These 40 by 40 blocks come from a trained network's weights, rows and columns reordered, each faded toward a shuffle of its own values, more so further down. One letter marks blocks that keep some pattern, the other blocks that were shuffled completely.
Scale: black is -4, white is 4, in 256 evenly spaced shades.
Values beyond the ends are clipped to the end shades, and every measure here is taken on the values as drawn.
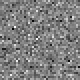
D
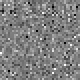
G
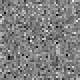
G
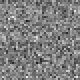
G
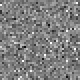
D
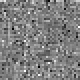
G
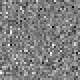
G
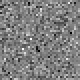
D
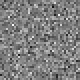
G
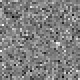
D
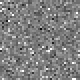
D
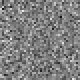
D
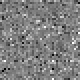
G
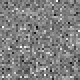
G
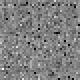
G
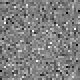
D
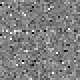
G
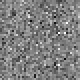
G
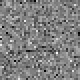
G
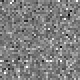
G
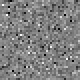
D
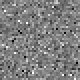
D
